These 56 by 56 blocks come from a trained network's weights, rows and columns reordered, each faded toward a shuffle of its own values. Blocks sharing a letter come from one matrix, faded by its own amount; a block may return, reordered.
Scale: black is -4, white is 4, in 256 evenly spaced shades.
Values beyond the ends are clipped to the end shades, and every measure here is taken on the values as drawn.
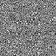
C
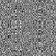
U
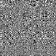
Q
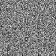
C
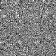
C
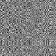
U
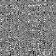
Q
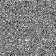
C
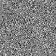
C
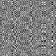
U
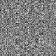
U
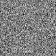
C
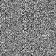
C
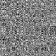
U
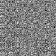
U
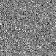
C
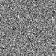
C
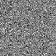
C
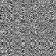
U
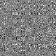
Q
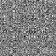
U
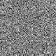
C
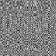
U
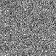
C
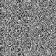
C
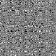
Q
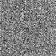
C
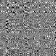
Q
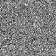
C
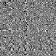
Q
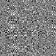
Q
